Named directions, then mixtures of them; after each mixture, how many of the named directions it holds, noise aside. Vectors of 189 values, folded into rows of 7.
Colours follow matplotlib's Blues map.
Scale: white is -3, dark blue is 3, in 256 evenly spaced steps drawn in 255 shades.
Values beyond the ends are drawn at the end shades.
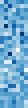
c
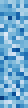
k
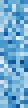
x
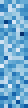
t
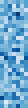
two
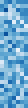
three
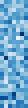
three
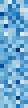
two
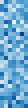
two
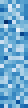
one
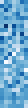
two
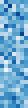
three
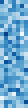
three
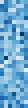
three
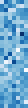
two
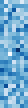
three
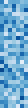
one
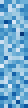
one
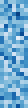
three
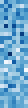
one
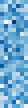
one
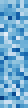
one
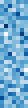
two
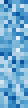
two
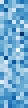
three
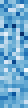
three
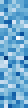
three
